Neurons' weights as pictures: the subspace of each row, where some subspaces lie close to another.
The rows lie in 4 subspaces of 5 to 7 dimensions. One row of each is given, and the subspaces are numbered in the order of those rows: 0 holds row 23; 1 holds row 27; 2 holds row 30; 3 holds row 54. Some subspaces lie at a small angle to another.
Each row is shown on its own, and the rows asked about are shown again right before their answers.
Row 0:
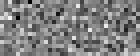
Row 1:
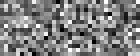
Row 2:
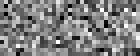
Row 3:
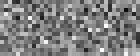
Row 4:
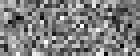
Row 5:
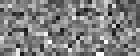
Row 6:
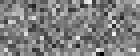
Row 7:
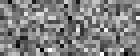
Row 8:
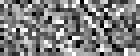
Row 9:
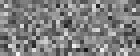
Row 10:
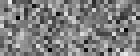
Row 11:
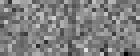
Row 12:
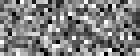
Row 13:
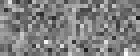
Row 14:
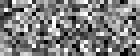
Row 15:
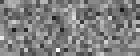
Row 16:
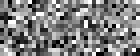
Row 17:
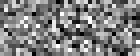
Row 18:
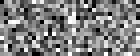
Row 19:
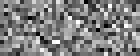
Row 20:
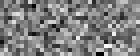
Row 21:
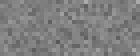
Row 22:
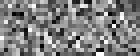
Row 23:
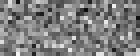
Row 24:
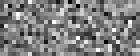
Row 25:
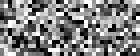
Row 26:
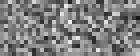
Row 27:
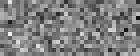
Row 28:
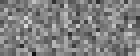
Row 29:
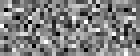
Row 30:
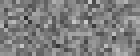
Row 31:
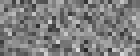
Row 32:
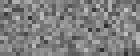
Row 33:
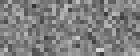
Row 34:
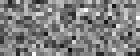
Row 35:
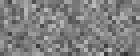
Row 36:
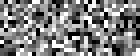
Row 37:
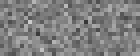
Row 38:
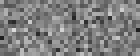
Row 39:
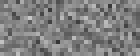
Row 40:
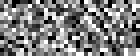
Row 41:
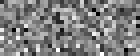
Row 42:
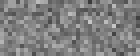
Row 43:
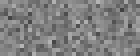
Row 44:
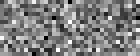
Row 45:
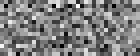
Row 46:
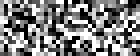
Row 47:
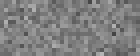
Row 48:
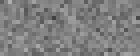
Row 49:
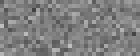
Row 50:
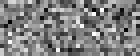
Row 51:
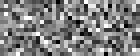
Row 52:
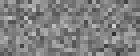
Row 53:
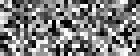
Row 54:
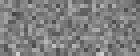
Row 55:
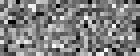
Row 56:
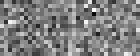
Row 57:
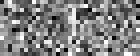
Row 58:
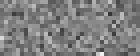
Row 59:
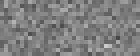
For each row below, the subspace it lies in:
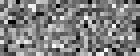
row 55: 0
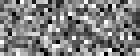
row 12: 0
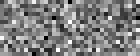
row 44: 1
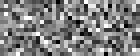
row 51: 0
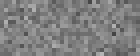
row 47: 2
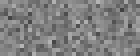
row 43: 1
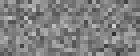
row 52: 3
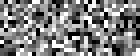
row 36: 2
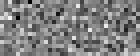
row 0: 3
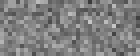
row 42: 0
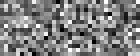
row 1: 0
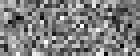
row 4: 1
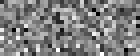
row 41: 1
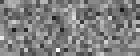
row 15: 1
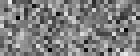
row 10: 3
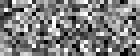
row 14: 0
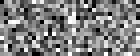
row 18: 1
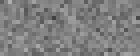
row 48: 1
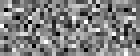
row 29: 0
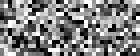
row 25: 2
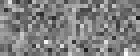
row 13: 1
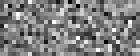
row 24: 3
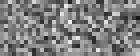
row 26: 3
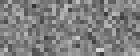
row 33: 3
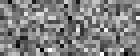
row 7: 1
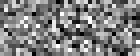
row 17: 0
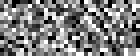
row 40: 1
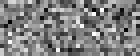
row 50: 1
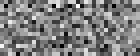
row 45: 3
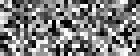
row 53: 3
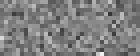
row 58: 2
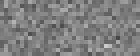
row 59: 3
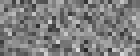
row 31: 0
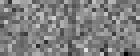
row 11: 1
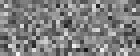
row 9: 3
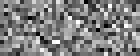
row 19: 0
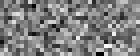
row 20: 3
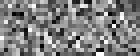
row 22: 2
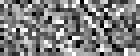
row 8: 1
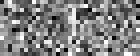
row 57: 1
